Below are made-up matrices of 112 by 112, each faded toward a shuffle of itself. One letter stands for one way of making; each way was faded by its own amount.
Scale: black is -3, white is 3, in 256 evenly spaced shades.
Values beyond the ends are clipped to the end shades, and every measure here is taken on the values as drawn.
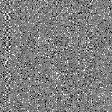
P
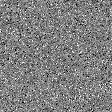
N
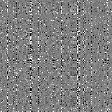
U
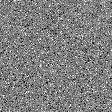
N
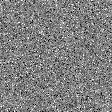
N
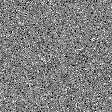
N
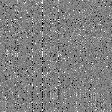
P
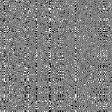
U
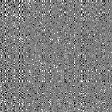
U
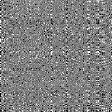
U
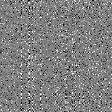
P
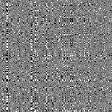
U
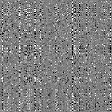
U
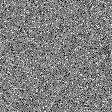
N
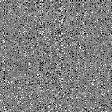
P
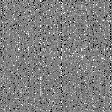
P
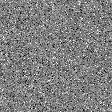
N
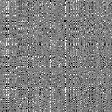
U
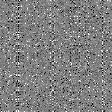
P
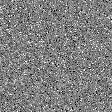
N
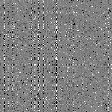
U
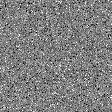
N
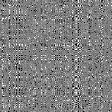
U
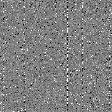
P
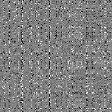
U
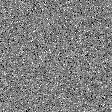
N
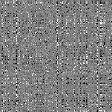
U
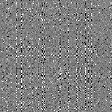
U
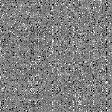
P
